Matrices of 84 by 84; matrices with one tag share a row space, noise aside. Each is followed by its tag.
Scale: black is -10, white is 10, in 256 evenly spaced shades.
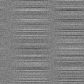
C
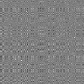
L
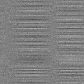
C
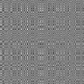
L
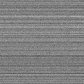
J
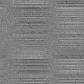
C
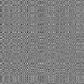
L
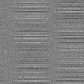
C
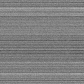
J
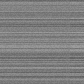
J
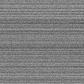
J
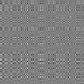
L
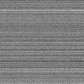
J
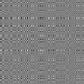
L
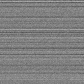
J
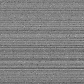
J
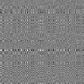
L
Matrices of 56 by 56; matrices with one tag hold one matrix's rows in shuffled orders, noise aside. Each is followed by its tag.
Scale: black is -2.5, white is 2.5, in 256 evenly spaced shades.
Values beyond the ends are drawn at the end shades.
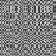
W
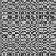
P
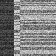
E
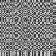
W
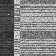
E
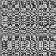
P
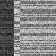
E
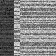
E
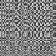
W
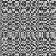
P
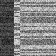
E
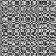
P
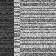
E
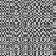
W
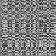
P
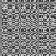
P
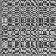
P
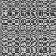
P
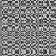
P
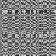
P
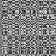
P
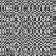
W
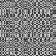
W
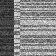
E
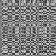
P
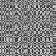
W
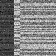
E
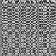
P
